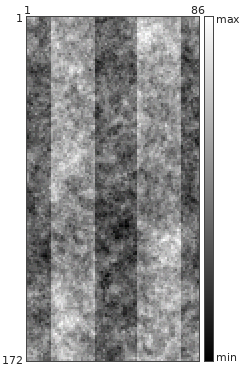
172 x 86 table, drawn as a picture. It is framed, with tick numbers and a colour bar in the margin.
Slope: none. Average level on the scale: 50%. Stripes: upright, repeating 2 times.
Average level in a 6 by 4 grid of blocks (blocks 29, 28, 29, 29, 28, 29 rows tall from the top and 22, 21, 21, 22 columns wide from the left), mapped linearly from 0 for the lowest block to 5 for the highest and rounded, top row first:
4 3 4 5
3 3 3 3
4 4 2 2
2 1 0 3
3 2 1 5
5 3 3 5
